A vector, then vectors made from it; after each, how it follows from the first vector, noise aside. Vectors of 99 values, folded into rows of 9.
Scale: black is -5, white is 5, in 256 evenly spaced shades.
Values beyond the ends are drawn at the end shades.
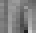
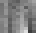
negated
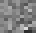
sign-scrambled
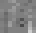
partly zeroed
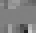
partly zeroed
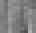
shrunk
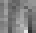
negated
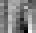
scaled up
